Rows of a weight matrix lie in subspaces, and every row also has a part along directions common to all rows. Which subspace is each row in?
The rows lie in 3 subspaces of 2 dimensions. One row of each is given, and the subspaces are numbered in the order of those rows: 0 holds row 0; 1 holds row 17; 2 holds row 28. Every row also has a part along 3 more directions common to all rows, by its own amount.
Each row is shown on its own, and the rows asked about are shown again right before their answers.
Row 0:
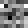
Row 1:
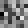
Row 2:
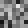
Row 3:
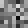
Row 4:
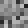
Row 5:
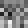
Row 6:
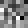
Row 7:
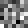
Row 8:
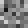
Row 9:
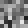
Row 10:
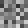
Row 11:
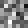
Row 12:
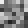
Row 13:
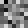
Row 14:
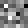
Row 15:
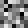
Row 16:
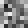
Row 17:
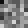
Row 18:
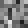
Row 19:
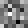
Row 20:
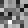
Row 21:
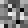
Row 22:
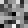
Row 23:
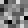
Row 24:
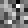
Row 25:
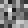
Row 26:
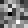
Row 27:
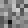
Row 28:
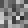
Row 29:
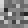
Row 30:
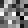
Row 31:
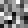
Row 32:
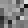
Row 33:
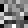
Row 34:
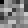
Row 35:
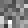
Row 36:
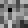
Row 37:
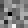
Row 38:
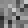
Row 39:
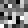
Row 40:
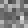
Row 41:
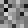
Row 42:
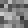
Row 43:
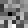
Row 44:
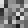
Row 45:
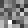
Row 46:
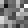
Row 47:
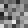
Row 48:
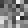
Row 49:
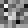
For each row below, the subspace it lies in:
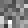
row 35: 2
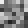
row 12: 1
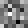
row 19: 1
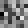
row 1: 2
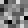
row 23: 0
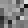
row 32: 2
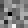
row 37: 1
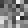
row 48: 2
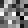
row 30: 0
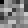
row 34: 1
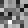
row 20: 2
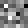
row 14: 0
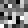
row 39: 1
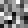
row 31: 1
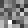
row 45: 2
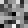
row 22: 1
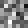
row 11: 0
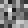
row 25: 0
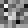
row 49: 0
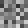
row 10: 2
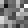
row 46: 2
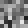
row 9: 0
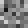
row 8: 1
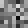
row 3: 2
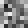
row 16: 1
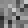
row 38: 2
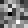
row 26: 1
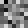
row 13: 0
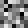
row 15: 0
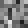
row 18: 0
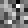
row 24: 2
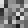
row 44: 2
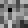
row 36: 0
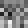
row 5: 2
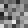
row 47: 1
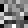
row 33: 1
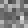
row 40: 0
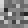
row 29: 1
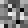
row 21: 1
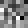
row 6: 2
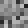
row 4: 2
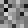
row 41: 0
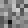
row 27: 2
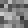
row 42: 0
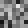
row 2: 2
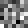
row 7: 1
